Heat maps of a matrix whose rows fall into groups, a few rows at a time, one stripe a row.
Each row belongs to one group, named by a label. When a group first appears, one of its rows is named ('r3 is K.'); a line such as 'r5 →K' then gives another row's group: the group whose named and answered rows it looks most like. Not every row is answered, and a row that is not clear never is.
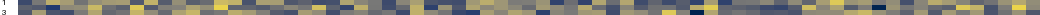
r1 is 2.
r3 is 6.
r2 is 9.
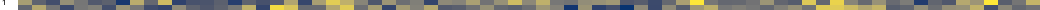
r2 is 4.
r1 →9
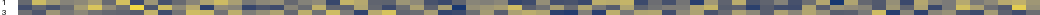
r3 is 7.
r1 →2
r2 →9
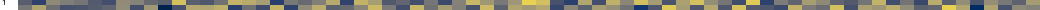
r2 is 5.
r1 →7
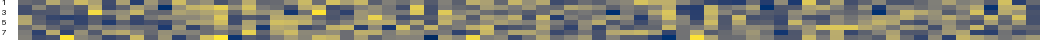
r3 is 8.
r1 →7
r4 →5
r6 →4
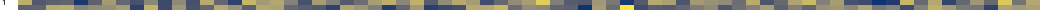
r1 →8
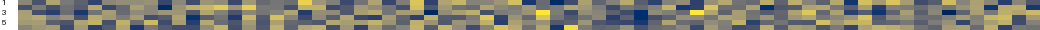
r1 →5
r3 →8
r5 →4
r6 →5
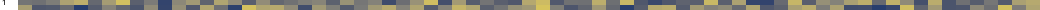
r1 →2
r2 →8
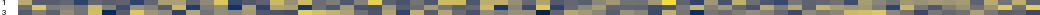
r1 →5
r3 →6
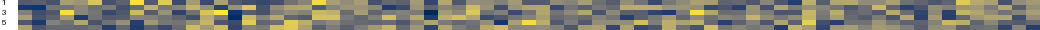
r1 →9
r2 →7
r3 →9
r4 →8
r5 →7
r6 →5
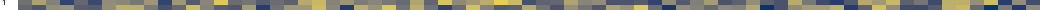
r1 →5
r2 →7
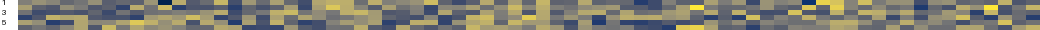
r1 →4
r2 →9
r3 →5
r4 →7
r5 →4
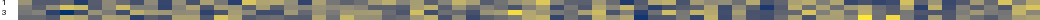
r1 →8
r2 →2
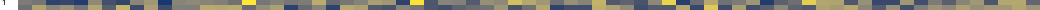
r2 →2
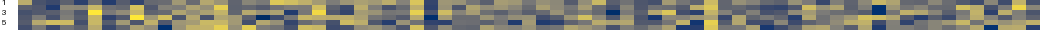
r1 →5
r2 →9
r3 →8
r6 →6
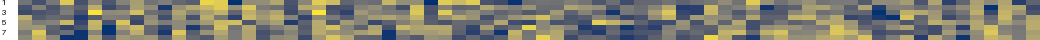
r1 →8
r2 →6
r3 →8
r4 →8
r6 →4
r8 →4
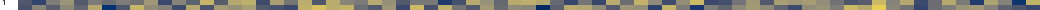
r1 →7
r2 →6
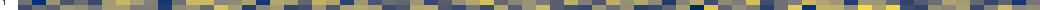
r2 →2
